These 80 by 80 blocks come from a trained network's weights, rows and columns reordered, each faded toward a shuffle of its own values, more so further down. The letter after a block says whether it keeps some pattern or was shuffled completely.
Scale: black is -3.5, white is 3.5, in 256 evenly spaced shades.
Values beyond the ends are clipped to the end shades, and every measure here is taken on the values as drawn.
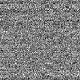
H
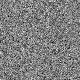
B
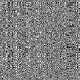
H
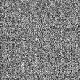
H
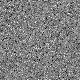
B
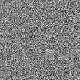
H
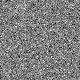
B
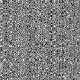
H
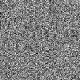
H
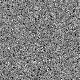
B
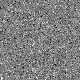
B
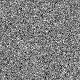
B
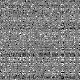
H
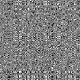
H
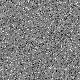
B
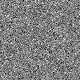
B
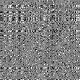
H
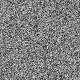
B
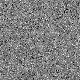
B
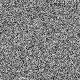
B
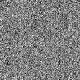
H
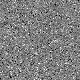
B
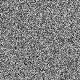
B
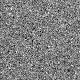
B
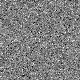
B
